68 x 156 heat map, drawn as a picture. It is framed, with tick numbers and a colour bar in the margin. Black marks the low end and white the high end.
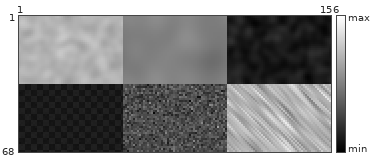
It is made of 2 by 3 panels. Panel 1,1: high, blotchy, faint in contrast. Panel 1,2: middling, smooth, faint in contrast. Panel 1,3: very low, blotchy, faint in contrast. Panel 2,1: very low, checkered, faint in contrast. Panel 2,2: low, fine-grained. Panel 2,3: high, slanting down to the right.
